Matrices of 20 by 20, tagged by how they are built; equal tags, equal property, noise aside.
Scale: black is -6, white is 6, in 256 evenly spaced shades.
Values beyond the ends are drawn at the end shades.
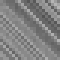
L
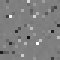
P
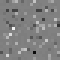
P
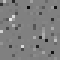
P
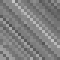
L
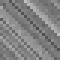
L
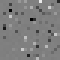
P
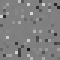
P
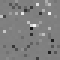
P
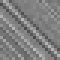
L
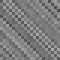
L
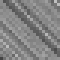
L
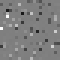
P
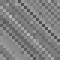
L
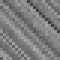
L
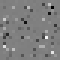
P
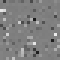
P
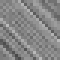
L
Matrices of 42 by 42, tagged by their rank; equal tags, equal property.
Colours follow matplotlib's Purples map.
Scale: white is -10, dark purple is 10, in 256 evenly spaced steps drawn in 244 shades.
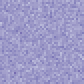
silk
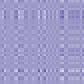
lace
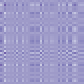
lace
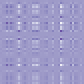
lace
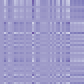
lace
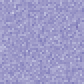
silk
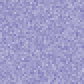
silk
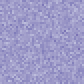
silk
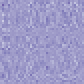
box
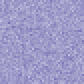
silk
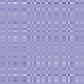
lace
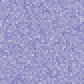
silk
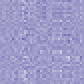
box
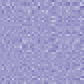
box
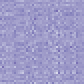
box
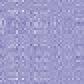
box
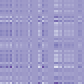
lace
